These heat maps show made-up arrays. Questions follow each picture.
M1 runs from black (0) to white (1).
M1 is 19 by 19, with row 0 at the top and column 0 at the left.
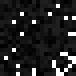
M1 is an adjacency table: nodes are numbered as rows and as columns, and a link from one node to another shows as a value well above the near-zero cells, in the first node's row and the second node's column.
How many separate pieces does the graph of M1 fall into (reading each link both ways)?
8
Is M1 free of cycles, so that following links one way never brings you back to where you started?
no
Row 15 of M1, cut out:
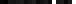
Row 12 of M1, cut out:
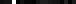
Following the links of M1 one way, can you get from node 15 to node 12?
yes
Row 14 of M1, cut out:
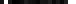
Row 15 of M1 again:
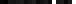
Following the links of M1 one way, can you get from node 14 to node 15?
yes
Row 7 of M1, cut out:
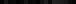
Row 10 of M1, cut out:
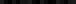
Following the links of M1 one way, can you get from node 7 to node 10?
no
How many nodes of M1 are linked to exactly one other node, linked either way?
2
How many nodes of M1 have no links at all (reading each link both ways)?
7
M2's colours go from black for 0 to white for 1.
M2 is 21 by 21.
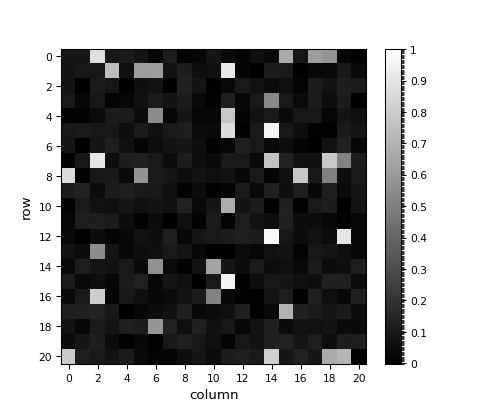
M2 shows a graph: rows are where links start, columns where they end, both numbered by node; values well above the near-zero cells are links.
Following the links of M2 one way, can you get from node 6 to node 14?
no
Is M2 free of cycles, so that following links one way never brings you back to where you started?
yes
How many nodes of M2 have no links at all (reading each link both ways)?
1
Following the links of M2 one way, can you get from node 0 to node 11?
yes
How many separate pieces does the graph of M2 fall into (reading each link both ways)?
2
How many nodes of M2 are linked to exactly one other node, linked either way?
1
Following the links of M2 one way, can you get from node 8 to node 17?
yes
